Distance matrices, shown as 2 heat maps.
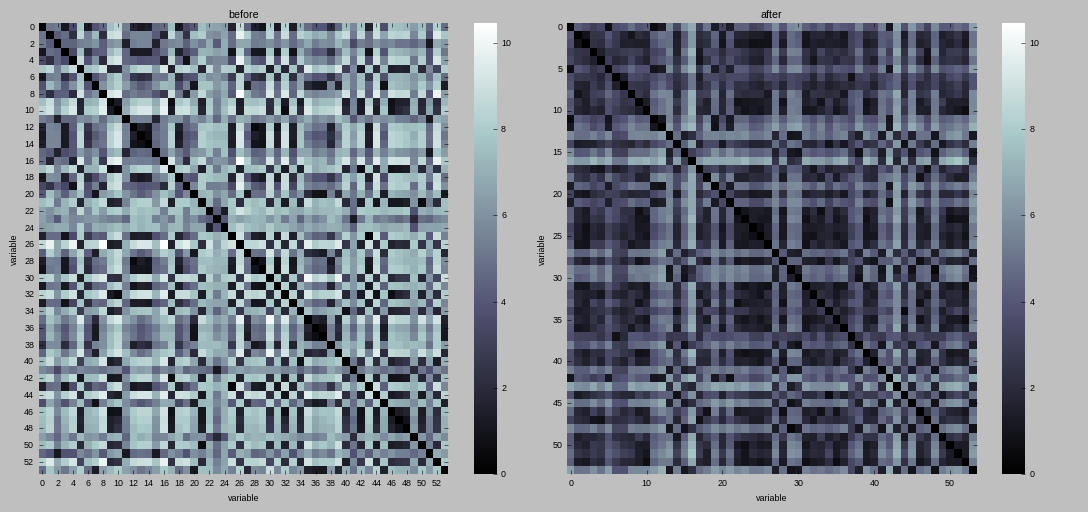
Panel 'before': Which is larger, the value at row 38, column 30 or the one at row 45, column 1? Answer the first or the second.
the first
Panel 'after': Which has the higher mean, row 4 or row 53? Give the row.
53
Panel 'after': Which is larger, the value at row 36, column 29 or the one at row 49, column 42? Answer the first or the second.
the first
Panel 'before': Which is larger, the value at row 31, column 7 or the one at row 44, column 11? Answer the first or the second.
the second
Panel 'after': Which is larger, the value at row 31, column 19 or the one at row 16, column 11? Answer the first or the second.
the second
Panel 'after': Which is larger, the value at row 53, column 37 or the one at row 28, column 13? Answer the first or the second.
the second
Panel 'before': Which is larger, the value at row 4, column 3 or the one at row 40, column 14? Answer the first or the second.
the second
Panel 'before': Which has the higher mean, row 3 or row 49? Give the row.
49
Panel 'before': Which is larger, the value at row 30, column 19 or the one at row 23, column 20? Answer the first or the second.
the first
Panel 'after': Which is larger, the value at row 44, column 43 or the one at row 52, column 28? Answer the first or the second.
the first
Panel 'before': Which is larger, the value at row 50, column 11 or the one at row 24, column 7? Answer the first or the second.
the second
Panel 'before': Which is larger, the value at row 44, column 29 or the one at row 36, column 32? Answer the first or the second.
the first
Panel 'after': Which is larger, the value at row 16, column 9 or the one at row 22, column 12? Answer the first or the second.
the first
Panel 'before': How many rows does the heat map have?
54
